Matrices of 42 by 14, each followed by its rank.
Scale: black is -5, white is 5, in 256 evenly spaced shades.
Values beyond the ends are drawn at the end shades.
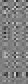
two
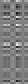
one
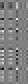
one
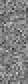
full rank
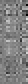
three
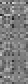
three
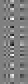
one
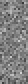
full rank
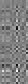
two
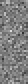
full rank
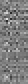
three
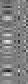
two
